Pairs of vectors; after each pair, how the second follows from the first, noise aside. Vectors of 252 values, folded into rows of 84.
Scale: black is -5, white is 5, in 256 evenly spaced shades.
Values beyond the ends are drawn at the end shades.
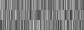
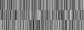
negated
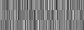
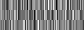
scaled up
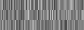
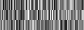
scaled up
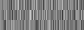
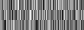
scaled up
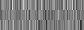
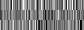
scaled up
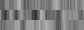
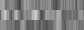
negated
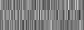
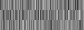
negated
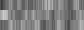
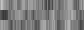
negated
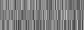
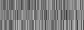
negated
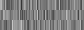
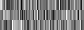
scaled up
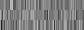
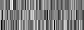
scaled up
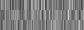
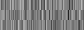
negated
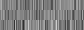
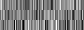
scaled up
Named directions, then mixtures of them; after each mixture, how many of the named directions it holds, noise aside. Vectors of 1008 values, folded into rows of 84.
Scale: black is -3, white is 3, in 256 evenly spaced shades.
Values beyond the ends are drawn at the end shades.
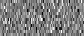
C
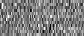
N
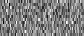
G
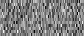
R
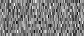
one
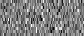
one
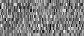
two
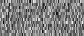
two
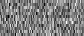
two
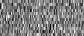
one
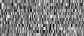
one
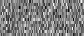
three
